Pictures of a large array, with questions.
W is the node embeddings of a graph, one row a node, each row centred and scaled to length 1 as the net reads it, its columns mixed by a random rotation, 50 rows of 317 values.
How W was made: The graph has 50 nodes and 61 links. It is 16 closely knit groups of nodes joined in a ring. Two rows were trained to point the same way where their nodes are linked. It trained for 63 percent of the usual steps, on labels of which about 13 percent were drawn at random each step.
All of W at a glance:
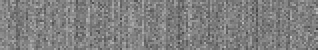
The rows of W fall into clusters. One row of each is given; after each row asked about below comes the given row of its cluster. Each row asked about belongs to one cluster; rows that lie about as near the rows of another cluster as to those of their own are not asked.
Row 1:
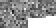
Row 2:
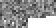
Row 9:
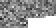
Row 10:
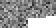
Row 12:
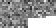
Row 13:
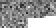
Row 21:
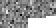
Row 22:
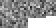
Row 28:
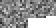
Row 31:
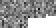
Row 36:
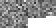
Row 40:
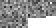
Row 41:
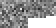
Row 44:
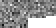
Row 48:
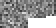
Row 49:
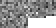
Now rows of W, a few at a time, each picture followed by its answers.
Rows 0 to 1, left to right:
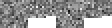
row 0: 28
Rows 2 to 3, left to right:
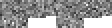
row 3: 48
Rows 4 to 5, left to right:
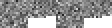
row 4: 36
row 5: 41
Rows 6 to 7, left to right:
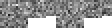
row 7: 1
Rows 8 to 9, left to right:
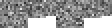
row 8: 12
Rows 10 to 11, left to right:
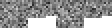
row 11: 22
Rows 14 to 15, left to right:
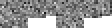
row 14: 22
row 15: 48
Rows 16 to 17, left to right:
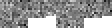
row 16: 44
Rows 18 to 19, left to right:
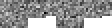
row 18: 22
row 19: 49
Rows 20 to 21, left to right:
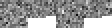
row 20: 9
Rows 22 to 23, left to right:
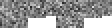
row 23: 41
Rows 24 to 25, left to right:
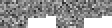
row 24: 31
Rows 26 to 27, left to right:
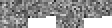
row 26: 2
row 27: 40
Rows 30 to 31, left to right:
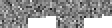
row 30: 21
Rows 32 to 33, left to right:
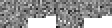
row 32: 10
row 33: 2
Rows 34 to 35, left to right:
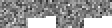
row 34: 9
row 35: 28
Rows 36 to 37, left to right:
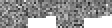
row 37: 13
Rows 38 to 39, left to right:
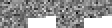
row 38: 12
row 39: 36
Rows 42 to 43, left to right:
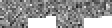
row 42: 1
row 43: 13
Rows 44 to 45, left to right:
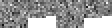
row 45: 40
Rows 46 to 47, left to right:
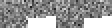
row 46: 10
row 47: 44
